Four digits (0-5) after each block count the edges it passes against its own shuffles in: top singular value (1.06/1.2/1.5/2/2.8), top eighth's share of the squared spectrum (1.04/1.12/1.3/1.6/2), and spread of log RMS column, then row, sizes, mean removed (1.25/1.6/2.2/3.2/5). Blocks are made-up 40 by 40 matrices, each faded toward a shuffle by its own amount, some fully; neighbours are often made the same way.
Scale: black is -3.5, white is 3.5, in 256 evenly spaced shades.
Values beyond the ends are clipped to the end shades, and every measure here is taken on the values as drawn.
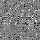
3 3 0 2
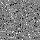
2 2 0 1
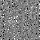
1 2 2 0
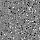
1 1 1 0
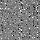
1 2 2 0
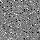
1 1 0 0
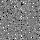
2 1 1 0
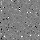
1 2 0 0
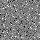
0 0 0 0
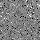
0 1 0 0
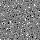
0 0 0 0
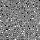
3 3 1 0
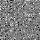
3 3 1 1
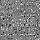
3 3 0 1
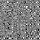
3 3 2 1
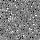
1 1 0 0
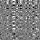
4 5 3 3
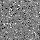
0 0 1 0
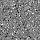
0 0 0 0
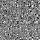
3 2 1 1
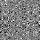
3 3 1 1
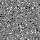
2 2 0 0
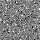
1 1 0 0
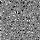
3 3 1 1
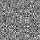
3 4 2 1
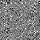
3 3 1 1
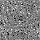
2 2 0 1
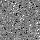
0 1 1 0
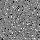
0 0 0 0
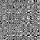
4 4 2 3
